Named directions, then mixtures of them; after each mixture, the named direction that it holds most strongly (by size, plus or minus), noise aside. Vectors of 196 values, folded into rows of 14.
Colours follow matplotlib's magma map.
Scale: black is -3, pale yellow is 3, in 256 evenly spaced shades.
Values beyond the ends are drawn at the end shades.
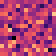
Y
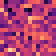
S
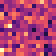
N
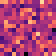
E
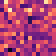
S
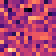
S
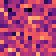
S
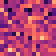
S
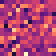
Y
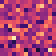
Y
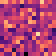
E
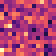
N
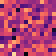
Y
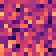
Y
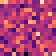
E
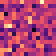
N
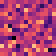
Y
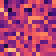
S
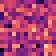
N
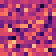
Y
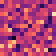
Y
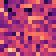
S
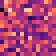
S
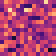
S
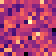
E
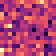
N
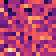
S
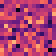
Y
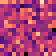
E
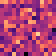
E
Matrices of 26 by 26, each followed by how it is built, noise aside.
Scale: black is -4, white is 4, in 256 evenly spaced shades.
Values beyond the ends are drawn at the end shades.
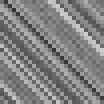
Toeplitz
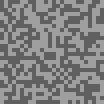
noise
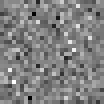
noise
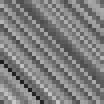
Toeplitz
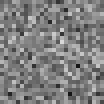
noise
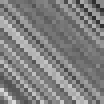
Toeplitz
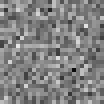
noise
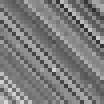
Toeplitz
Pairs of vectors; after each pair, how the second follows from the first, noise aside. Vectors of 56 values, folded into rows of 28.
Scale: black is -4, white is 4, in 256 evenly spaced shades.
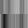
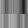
reversed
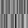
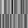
reversed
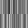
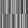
wrapped around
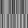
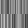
wrapped around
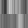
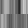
wrapped around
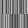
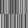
reversed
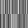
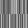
reversed
